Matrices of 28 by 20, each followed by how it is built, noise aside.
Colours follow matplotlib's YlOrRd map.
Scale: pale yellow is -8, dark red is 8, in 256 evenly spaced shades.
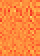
low rank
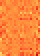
low rank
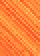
Toeplitz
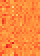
low rank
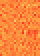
low rank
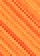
Toeplitz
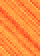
Toeplitz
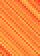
Toeplitz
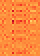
low rank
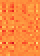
low rank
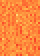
low rank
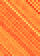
Toeplitz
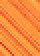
Toeplitz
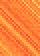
Toeplitz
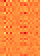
low rank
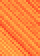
Toeplitz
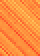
Toeplitz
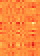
low rank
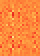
low rank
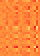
low rank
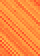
Toeplitz
